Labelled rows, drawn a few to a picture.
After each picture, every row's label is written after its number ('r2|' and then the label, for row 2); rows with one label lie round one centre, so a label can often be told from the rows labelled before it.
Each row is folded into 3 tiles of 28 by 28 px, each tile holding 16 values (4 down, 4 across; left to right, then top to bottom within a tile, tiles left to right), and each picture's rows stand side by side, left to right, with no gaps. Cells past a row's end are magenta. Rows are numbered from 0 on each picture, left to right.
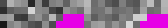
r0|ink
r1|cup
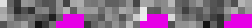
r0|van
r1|cup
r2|van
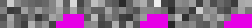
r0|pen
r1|pen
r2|ink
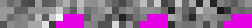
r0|cup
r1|pen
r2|ink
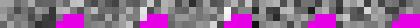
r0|van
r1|cup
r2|cup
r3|ink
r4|ink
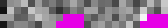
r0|ink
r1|cup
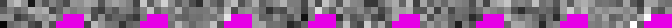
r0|ink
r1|van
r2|cup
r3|van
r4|pen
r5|van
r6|van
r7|cup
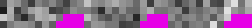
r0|ink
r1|van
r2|cup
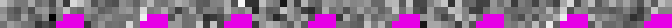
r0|van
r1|cup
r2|pen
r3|ink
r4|pen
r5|ink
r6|cup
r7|van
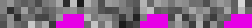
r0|pen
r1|van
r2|pen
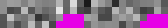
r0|pen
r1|ink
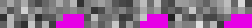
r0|pen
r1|pen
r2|pen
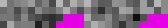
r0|van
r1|van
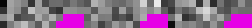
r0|ink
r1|pen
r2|ink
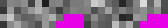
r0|ink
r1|pen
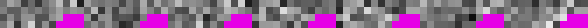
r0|pen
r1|van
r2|pen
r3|ink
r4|ink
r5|van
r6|cup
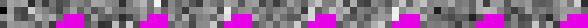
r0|ink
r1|pen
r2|cup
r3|cup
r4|cup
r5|van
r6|pen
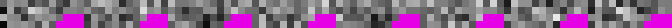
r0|ink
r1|pen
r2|van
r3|pen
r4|van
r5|pen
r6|ink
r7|ink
